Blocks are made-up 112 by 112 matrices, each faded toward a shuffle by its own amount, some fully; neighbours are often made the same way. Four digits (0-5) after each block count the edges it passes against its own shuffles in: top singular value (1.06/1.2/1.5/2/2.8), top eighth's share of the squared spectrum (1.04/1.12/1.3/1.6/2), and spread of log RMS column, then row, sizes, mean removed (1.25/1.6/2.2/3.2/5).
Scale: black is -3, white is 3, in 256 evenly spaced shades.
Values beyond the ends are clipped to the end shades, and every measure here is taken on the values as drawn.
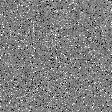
2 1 0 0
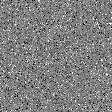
1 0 0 0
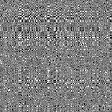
5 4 3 3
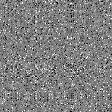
4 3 1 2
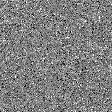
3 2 1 0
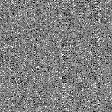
4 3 2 2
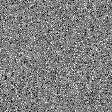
3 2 1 0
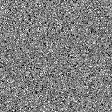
3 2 0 1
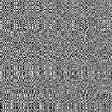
5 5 4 4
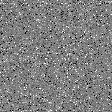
3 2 0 1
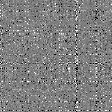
4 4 3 3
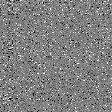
3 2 1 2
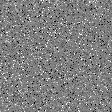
1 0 0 0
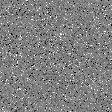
2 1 0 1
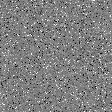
0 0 0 0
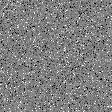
0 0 0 0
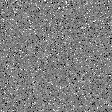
2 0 0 0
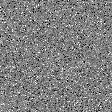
1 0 0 0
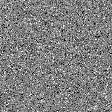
2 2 0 0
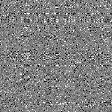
4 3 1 3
